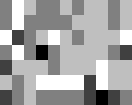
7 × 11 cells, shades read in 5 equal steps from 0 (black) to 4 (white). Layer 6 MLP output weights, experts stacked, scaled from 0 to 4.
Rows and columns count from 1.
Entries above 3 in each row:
1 1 3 1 1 5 0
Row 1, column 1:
2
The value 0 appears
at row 4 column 4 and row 7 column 9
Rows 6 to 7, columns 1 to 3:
3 2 3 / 1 2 3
